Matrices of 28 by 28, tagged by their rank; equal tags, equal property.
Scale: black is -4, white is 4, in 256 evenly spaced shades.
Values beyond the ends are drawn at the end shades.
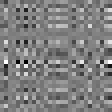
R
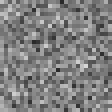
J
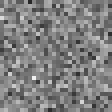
J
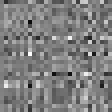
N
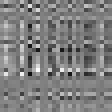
R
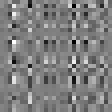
R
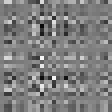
R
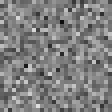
J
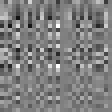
R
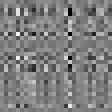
R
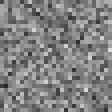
J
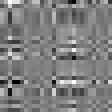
R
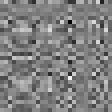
N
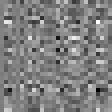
N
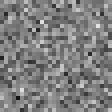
J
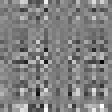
R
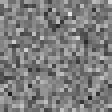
J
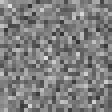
J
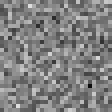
J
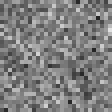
J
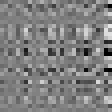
R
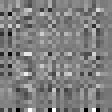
N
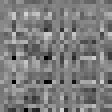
N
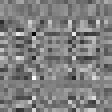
N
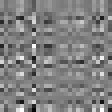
R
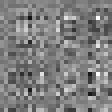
N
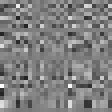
N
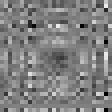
N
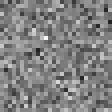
J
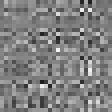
N
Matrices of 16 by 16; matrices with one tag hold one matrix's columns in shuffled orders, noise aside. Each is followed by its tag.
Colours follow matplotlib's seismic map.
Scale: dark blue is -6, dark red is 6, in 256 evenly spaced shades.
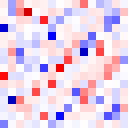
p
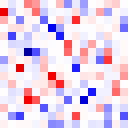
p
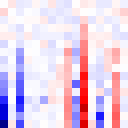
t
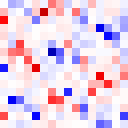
p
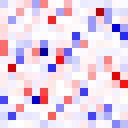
p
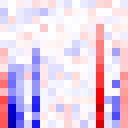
t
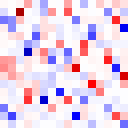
p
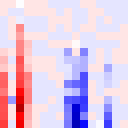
t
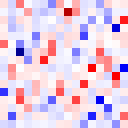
p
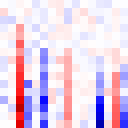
t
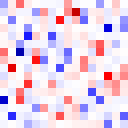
p
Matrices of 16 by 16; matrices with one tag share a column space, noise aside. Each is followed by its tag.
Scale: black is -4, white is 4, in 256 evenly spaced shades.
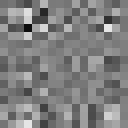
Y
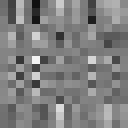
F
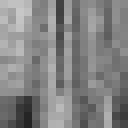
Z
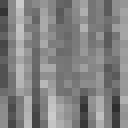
Z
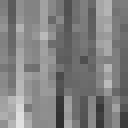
Z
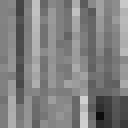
Z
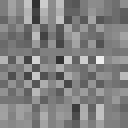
F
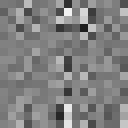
Y
